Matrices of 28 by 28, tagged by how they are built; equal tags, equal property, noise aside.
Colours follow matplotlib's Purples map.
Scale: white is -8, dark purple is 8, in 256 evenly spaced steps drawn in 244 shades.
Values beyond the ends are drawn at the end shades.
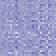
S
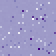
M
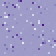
M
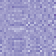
S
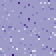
M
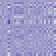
S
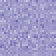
S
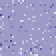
M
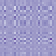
S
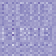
S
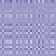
S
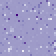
M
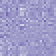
S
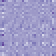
S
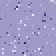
M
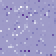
M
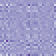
S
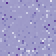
M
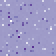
M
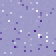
M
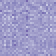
S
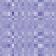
S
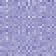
S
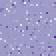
M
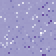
M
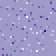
M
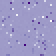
M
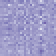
S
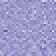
S
